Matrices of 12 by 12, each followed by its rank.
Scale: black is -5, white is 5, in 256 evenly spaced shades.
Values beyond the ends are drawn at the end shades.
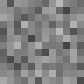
full rank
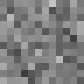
full rank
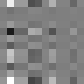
one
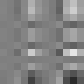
one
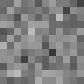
full rank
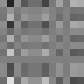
one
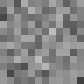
full rank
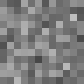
full rank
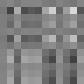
one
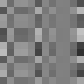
one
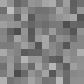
full rank
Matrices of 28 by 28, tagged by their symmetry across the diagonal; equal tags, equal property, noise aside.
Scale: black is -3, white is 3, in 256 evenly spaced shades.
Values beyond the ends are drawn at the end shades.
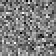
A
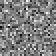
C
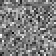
A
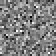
C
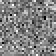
A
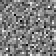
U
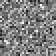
U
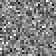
A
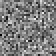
A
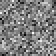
U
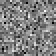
A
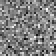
C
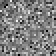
U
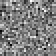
C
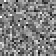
C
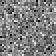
U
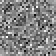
U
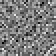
U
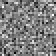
C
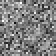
U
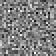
C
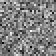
A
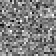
A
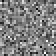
C
